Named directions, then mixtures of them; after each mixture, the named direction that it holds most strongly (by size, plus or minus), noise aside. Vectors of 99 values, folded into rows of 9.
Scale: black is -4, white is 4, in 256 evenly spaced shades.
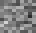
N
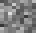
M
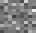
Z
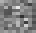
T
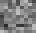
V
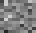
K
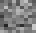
V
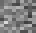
N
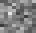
M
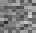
N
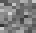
M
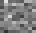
K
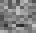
V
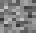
N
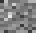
K
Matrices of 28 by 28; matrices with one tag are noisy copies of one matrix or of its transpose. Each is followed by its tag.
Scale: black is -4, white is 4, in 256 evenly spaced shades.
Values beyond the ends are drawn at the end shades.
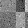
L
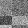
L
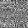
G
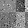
L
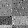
L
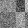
L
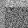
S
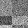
L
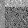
S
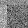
S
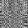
G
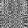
G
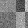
L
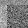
S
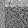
S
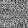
G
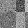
L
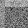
S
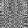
G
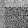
S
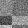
L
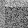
S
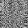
G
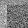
S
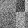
L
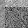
S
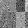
L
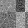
L
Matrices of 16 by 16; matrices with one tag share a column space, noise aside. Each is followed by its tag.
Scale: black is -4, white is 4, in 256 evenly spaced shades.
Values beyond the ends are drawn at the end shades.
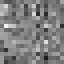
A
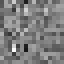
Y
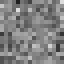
Y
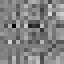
A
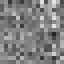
Y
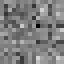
A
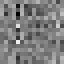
A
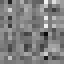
Y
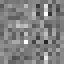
A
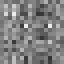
A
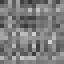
Y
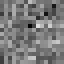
A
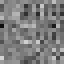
A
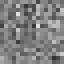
A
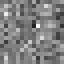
A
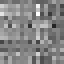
A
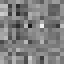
A
